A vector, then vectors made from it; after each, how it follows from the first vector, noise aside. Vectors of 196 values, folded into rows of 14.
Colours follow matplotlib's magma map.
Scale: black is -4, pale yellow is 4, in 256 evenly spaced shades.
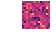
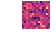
copied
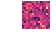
copied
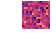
sign-scrambled
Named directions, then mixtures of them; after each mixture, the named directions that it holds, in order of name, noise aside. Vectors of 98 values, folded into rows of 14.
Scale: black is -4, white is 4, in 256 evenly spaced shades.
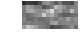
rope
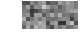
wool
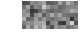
wool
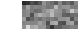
rope, wool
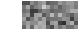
wool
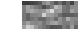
rope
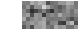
rope, wool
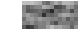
rope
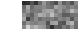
rope, wool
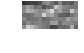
rope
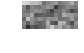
rope, wool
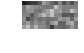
rope, wool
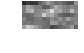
rope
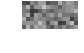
wool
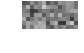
wool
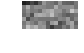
rope, wool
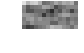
rope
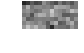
rope, wool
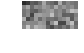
rope, wool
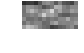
rope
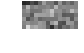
rope, wool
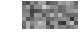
wool
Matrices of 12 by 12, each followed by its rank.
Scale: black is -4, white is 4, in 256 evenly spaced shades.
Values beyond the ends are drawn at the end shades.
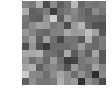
full rank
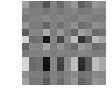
one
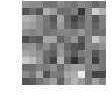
two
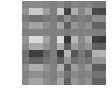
one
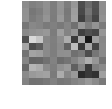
two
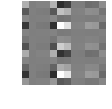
one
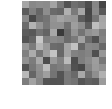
full rank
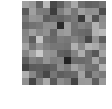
full rank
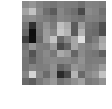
two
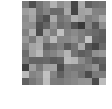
full rank
